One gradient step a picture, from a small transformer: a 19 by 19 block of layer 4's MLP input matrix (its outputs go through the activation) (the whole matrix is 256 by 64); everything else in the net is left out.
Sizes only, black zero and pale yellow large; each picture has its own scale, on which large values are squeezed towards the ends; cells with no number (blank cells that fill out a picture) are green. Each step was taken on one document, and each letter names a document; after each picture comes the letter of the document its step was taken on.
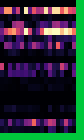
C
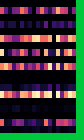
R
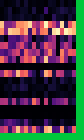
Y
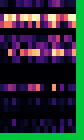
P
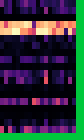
Y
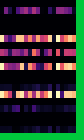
R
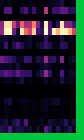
Y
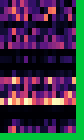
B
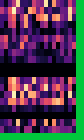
B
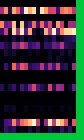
C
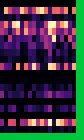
C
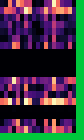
B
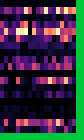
C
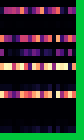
R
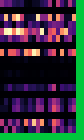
P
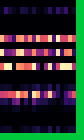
R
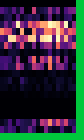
C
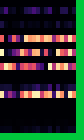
R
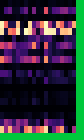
Y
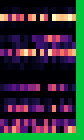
P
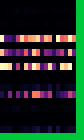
R
